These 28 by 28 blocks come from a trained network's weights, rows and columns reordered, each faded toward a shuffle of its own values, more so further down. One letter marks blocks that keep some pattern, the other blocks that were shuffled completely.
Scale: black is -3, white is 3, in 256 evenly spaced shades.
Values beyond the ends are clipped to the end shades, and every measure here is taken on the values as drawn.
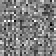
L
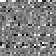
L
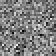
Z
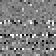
L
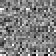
L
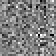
L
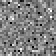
Z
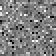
Z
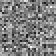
L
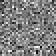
L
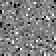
Z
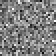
Z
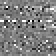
L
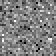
Z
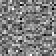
L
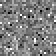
Z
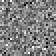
Z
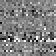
L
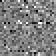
L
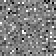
Z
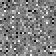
Z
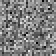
Z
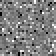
Z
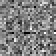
L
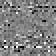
L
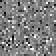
Z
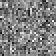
L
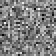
L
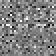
L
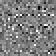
L
